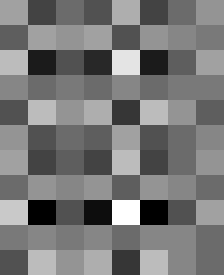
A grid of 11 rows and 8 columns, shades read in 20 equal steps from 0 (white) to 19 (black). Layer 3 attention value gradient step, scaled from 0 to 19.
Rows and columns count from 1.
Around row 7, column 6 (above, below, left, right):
13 8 5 11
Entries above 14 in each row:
0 0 3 0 1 0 0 0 3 0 1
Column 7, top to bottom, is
11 9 12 10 8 11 11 9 13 9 9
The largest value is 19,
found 2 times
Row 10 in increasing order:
9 9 9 9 10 10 11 11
